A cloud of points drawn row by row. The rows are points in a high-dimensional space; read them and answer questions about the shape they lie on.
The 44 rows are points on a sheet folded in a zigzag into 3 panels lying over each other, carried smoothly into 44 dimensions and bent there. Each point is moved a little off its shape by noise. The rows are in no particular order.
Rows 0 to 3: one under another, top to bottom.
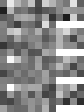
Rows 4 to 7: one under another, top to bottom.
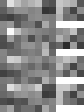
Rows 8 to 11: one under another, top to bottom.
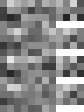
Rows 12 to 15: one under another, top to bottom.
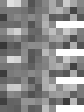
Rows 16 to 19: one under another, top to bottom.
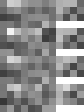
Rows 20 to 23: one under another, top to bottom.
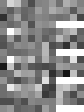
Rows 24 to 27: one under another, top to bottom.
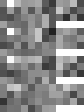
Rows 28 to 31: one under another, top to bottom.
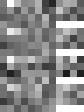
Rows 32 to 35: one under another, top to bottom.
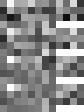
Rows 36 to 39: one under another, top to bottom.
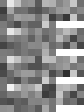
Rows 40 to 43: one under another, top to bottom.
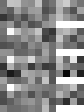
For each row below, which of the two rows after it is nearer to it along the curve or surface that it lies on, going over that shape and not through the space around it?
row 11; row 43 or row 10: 43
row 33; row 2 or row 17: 2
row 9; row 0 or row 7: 0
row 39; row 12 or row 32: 32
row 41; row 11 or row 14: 11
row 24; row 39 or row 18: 39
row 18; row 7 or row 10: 7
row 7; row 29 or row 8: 29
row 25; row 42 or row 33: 42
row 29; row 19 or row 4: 19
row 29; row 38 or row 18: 18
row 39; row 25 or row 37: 25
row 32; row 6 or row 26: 26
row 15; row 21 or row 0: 0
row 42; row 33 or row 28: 28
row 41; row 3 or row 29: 3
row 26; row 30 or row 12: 30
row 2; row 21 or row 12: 21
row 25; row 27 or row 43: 43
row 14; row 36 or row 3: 36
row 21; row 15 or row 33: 33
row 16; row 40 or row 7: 40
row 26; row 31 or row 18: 31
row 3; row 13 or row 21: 21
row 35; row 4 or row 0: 0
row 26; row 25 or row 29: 25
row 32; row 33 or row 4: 4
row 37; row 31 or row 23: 31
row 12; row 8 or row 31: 8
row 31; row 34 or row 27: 34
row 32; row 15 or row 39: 39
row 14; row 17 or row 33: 33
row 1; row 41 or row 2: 2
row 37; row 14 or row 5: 5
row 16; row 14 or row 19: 19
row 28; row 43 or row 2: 2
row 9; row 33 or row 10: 33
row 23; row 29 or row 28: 28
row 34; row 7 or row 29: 7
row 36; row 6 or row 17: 6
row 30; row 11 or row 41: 41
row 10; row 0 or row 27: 0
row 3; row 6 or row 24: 24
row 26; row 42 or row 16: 42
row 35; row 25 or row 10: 25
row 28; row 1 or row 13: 1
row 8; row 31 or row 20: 31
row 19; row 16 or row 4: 16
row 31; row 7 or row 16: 7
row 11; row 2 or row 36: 2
